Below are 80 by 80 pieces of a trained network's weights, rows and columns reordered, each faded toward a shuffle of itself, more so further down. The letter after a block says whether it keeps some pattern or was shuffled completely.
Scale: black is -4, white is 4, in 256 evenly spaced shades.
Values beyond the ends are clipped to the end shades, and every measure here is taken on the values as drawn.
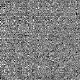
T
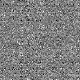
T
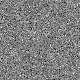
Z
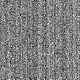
T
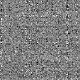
T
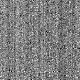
T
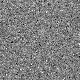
Z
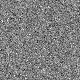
Z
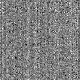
T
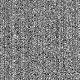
T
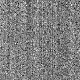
T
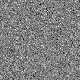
Z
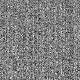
T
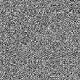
T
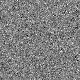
Z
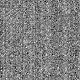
T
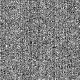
T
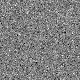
Z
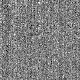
T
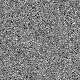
Z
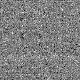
T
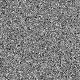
Z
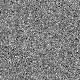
Z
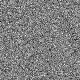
Z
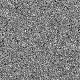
Z
